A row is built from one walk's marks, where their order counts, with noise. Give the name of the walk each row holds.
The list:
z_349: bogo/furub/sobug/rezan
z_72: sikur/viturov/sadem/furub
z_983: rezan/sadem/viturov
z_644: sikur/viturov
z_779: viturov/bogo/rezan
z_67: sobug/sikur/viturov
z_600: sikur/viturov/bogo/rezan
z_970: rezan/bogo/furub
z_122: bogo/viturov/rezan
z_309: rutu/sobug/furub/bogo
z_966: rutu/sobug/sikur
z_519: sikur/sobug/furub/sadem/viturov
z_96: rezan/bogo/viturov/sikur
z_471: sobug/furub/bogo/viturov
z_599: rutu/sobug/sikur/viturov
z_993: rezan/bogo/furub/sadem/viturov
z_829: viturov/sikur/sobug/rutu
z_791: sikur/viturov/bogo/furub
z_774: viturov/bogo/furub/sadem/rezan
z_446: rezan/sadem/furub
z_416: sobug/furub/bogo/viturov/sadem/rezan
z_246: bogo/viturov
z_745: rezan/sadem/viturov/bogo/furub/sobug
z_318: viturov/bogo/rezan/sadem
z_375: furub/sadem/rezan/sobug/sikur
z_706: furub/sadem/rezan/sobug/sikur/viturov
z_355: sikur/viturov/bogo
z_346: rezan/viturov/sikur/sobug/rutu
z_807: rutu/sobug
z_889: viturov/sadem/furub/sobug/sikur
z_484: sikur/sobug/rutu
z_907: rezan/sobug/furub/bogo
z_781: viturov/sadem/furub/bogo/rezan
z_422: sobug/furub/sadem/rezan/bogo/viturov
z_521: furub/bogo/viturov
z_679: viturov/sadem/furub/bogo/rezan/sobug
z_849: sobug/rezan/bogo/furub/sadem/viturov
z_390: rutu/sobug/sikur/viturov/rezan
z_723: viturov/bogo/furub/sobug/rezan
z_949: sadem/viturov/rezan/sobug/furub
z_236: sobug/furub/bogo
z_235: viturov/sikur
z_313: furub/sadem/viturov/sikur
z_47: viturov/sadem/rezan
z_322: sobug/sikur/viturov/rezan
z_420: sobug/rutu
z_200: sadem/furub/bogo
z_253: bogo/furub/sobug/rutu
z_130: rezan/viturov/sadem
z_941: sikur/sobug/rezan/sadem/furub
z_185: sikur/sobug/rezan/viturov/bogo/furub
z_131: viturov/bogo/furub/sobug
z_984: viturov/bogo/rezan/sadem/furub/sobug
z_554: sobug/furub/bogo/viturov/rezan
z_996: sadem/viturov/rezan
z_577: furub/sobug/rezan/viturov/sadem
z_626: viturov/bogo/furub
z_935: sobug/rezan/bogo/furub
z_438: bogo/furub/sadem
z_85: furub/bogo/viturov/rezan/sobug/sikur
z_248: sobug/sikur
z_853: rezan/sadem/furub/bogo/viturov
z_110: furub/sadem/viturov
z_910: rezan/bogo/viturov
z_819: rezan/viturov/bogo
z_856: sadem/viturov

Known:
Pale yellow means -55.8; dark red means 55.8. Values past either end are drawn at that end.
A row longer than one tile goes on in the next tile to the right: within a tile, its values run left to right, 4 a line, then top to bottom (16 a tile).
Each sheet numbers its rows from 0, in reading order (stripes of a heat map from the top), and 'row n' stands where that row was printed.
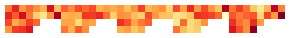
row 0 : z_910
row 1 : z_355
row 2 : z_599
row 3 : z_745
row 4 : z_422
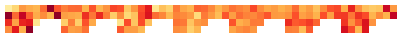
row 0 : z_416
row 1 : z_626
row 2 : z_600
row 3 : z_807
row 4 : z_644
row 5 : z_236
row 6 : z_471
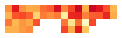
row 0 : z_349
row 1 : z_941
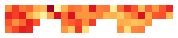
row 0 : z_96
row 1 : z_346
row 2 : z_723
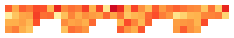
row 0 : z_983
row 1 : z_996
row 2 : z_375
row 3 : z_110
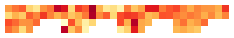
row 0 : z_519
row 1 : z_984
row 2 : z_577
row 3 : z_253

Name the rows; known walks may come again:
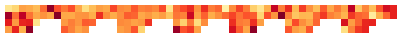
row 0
z_416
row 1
z_438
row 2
z_829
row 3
z_853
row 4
z_422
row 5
z_375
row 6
z_935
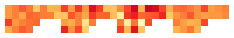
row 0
z_322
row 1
z_446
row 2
z_941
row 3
z_484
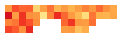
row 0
z_85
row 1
z_966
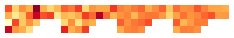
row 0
z_318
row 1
z_774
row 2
z_67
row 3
z_644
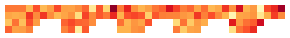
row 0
z_626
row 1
z_949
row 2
z_349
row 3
z_131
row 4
z_849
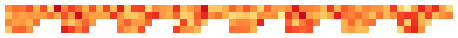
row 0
z_996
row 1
z_246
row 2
z_706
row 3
z_779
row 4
z_313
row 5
z_521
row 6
z_253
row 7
z_72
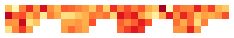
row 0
z_889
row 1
z_110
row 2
z_96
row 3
z_200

